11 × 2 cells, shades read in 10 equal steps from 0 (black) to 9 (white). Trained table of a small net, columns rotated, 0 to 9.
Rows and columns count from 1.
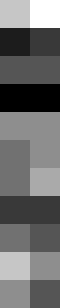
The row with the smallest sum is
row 4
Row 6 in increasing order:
4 5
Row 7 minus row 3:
1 3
